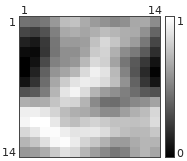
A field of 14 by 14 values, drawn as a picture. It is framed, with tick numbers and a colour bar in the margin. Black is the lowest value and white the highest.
There are no lone odd cells. The top left is the ninth with the lowest average. No regular stripes run through it. On average the colour sits 60% of the way up the scale. The ninth with the highest average is the bottom left.
